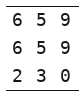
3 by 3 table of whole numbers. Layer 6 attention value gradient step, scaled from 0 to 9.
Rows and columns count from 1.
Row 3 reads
2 3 0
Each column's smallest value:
2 3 0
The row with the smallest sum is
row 3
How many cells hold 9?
2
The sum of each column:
14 13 18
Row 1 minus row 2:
0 0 0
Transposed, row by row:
6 6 2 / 5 5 3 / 9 9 0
